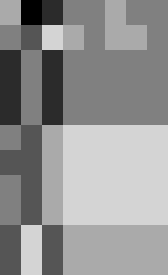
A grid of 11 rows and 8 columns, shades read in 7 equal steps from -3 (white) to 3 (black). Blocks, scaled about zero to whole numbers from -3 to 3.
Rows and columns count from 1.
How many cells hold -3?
0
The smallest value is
-2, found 23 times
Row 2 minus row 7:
-1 0 -1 1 2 1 1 2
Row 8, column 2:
1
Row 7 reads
1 1 -1 -2 -2 -2 -2 -2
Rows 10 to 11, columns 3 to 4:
1 -1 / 1 -1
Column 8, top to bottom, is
0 0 0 0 0 -2 -2 -2 -2 -1 -1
